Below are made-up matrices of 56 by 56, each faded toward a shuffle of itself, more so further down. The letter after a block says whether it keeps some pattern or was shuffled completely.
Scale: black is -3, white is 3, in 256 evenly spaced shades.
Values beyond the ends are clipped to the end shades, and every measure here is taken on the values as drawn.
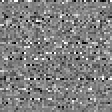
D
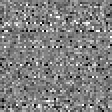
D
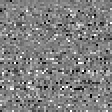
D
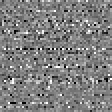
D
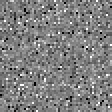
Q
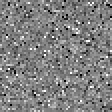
Q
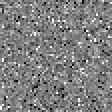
Q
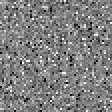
Q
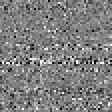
D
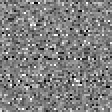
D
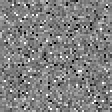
Q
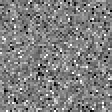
Q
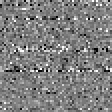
D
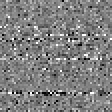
D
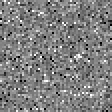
Q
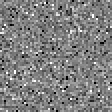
Q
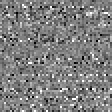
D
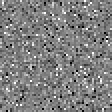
Q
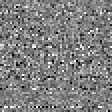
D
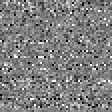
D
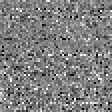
D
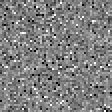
Q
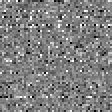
D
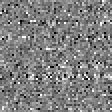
D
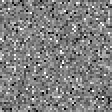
Q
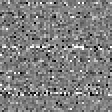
D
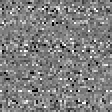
D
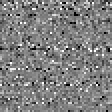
D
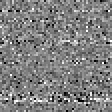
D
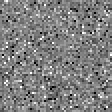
Q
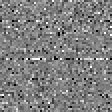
D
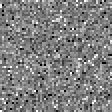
Q
